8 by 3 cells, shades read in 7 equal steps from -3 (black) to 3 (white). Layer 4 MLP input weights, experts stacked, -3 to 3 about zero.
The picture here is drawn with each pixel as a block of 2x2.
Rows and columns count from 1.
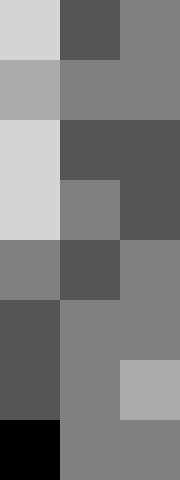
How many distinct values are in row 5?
2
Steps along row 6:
up same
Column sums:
2 -3 -1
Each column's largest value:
2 0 1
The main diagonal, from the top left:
2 0 -1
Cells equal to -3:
1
